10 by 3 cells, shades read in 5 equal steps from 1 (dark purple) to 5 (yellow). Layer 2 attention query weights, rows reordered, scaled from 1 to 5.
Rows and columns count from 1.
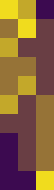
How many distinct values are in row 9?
3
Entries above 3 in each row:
2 1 1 0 1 1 0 0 0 1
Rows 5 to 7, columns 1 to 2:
3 4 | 4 2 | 2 2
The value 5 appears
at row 1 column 1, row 2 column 2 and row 10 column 3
